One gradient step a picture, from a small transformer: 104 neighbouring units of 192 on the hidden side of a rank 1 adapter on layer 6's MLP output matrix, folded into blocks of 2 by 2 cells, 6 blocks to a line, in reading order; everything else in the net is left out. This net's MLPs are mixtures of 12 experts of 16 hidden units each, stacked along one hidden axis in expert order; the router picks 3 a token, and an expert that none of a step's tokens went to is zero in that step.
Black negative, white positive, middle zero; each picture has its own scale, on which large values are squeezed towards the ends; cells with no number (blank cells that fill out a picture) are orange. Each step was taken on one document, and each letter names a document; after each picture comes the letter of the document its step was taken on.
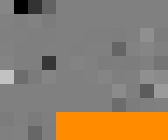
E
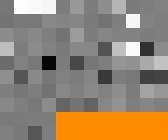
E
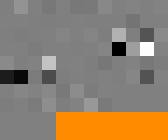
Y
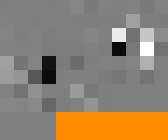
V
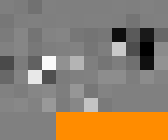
V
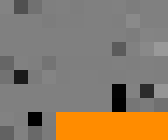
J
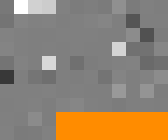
E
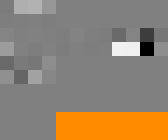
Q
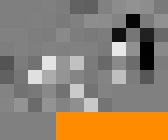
V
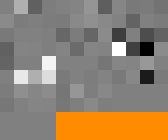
Y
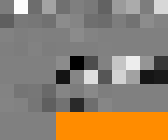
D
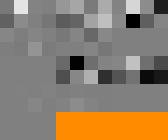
D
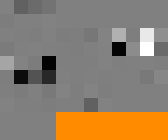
Y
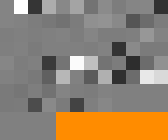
D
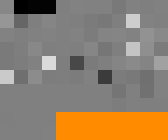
E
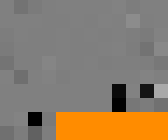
J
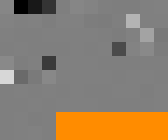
E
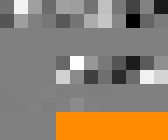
D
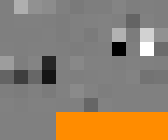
Y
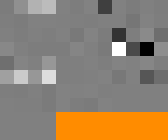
Y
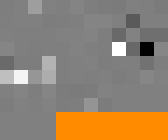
Y
